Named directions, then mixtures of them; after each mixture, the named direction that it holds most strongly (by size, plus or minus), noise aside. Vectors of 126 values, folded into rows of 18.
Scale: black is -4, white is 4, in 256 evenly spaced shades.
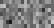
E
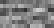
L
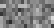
E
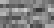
L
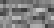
L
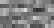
L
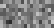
E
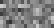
E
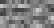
L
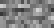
L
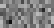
E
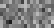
E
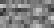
L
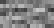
L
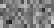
E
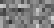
E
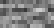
L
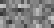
E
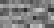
L
